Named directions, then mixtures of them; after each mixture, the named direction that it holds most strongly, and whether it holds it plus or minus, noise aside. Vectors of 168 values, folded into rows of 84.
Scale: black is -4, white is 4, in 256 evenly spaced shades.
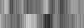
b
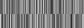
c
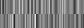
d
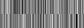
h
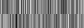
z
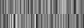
d, plus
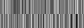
h, plus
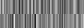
d, minus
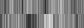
b, minus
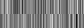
h, plus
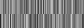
c, minus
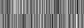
h, minus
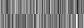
h, minus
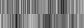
z, plus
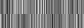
h, minus
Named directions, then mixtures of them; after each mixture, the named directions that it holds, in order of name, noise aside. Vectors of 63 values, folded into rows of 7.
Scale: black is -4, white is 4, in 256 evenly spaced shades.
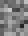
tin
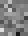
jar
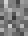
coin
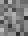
coin, jar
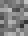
tin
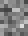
tin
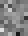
jar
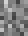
coin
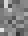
coin, jar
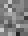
jar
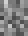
coin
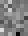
jar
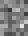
tin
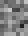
tin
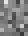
coin, tin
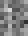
coin, tin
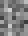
coin, tin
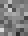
jar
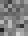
jar, tin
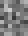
coin, tin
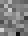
jar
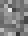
jar, tin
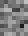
tin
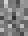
coin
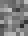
tin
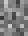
coin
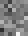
jar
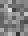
jar, tin
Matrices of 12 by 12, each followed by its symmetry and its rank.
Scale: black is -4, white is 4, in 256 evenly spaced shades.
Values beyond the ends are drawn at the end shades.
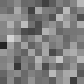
neither, full rank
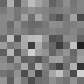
neither, rank two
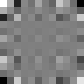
symmetric, rank one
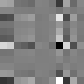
neither, rank one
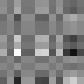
neither, rank one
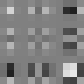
symmetric, rank one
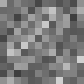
symmetric, full rank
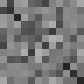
symmetric, full rank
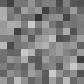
neither, full rank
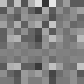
neither, rank two
